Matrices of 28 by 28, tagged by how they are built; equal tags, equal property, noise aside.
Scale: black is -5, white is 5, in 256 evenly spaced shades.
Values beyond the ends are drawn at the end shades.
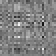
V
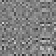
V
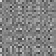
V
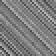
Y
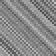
Y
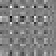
V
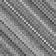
Y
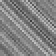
Y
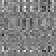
V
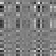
V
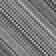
Y
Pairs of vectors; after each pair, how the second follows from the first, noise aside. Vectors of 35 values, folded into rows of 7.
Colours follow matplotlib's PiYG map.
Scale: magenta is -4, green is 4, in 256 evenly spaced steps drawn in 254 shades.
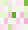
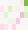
partly zeroed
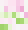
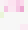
partly zeroed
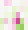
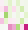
shuffled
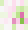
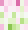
shuffled
